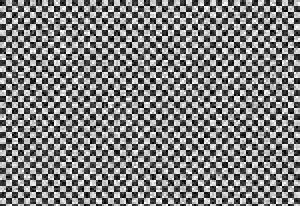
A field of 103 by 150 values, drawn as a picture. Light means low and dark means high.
Average level on the scale: 50%. Grain: checkered. Slope: none. Histogram: two levels. Odd rows or columns: none.
